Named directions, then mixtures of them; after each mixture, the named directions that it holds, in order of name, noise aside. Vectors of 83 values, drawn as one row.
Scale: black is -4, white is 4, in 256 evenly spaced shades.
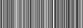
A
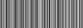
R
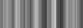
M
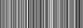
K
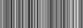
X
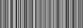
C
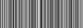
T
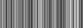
M, R, X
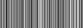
R, X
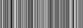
A, C, X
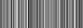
A, K, X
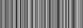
C, K, R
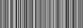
C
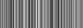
T, X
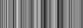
M, R, T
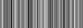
A, X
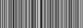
T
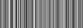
C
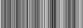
K, M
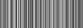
C, K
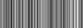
X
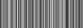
C, K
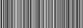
A, T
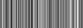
C, R, X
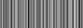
K, T, X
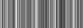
C, M, R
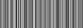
C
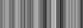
M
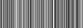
A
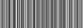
C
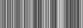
M, R, X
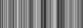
M, T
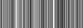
A, M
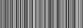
C, K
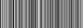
T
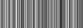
C, M
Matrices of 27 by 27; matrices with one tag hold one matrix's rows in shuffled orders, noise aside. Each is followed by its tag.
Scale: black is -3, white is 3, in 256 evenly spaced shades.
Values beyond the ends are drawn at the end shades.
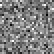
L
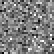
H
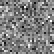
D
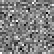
L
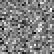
H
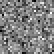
H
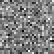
D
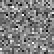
L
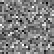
L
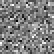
L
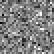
H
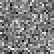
L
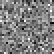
D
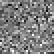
L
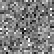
D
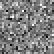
L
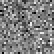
H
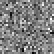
D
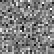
D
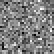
H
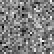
H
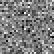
D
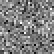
D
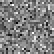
L
